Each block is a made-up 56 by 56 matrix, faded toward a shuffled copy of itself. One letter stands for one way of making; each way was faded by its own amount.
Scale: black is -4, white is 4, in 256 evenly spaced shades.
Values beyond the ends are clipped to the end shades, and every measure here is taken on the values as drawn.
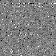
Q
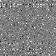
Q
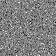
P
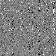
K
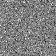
P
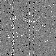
K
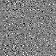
Q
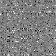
Q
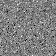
P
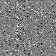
K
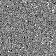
P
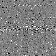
Q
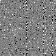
K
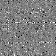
Q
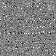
Q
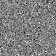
P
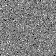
P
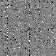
K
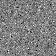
P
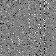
K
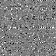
Q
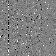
K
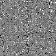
K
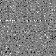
Q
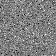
P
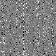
K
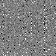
K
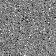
P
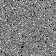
P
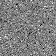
P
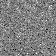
P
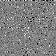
Q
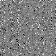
K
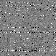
Q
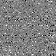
Q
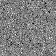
P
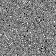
P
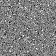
P
